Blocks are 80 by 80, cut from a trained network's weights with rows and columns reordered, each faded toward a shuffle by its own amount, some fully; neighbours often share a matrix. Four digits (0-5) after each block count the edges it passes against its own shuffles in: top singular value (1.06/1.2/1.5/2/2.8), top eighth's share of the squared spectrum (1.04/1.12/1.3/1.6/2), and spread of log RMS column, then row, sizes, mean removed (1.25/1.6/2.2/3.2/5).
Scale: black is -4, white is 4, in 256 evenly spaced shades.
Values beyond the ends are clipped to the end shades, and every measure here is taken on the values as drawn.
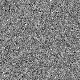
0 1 0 1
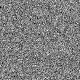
2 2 0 0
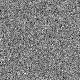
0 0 0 0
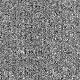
2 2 0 2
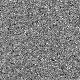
0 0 0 0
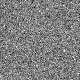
0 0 0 0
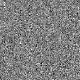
2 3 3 0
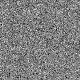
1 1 0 1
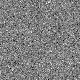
0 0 0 0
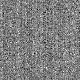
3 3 0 2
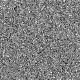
0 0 0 0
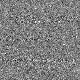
2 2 0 2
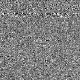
2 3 0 3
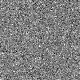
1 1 0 0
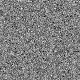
1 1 0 1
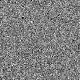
1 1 0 1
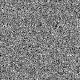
1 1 0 1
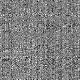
3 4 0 3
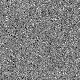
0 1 0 0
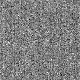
2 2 0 1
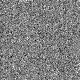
1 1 0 0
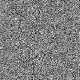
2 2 2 0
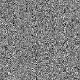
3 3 3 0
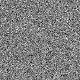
2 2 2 0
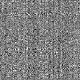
3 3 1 3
